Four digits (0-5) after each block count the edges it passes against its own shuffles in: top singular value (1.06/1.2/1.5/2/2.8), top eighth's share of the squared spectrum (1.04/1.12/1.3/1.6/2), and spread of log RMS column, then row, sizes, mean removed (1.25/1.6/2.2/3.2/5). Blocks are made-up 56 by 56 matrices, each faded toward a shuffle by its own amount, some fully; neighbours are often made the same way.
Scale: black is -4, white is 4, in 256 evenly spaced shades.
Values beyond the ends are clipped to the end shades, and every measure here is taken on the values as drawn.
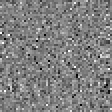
3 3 0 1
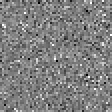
2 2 0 0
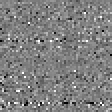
2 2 0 2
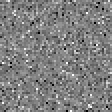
0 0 0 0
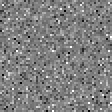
1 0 0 0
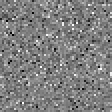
1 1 0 0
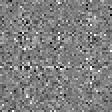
3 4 2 2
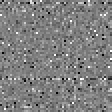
3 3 0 2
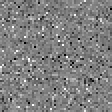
2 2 0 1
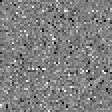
0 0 0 0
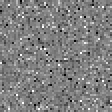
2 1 0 0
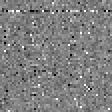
3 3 1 1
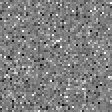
0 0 0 0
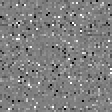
2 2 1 1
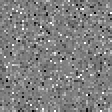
1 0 0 0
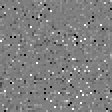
1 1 0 0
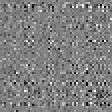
4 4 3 3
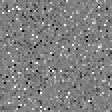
0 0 0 0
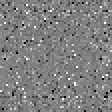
2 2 0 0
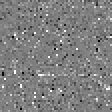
2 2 1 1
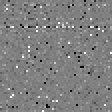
3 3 0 1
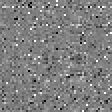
2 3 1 1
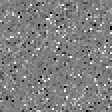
0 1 0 0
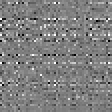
5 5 2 3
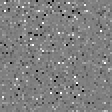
2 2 0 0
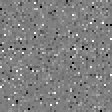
2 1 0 0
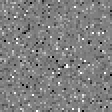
0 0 0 0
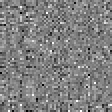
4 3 1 2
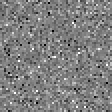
0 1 0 0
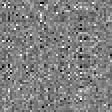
4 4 2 2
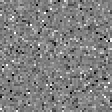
0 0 0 0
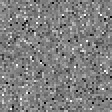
0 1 0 0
